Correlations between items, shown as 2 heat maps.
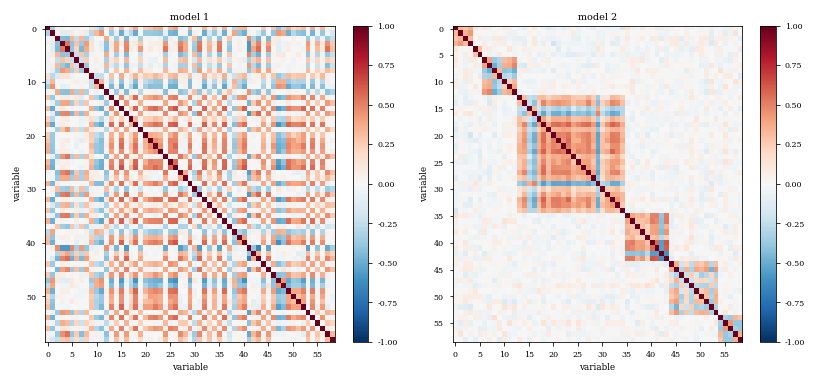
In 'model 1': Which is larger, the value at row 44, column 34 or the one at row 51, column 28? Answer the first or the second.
the first
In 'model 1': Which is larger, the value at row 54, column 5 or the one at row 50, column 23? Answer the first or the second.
the second
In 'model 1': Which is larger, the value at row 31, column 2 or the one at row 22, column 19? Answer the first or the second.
the second
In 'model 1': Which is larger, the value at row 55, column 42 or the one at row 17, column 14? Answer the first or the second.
the first
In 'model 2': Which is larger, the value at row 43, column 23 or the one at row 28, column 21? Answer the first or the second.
the second
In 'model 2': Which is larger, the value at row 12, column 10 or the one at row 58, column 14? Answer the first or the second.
the first
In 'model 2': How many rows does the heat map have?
59
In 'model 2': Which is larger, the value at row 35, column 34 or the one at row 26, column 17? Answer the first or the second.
the second
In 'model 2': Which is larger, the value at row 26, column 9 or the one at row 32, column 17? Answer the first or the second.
the second
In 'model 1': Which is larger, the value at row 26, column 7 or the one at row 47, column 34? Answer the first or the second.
the first
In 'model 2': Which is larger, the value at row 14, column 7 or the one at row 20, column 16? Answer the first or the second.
the first
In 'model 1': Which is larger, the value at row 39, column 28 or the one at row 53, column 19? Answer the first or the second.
the second
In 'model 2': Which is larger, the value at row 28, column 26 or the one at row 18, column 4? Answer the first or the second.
the first
